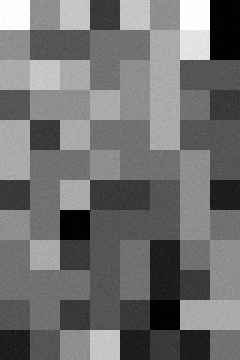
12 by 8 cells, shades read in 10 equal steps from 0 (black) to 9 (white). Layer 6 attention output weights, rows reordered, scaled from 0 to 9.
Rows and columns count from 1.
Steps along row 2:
down same up same up up down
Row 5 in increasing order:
2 3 3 4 4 6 6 6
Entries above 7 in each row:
2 1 0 0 0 0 0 0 0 0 0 0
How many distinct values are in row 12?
6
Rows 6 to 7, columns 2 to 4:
4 4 5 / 4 6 2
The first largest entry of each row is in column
1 7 2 4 1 1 3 1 2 8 7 4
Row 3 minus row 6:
0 3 2 -1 1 2 -2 0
